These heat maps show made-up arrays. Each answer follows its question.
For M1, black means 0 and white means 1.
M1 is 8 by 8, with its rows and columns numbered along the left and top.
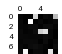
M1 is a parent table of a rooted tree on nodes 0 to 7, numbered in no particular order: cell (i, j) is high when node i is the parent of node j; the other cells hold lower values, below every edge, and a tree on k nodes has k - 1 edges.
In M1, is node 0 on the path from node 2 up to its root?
yes
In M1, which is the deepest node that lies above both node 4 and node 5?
3
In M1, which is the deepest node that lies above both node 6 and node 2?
7
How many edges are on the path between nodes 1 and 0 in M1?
2
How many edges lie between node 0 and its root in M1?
0
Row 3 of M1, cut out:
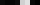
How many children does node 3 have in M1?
2
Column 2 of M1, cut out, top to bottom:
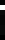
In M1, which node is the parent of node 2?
1
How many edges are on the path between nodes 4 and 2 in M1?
5
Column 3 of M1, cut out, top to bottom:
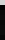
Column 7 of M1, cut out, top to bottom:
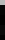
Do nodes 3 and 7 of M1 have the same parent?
yes
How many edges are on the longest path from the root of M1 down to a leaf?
3
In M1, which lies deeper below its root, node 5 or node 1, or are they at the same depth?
the same depth
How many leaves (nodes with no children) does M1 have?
4
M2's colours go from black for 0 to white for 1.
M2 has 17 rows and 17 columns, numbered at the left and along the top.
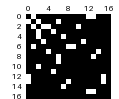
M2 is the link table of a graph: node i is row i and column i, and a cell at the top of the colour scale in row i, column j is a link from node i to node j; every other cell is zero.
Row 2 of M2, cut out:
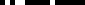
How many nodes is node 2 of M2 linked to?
4
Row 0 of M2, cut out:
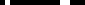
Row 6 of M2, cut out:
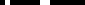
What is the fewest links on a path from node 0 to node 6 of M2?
2
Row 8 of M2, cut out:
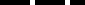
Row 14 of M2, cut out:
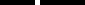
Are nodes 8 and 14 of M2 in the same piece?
yes
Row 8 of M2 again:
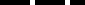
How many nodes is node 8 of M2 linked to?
2
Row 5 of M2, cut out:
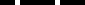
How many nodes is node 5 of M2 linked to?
2
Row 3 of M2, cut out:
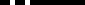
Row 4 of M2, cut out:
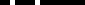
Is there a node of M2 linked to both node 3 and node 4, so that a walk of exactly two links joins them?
yes
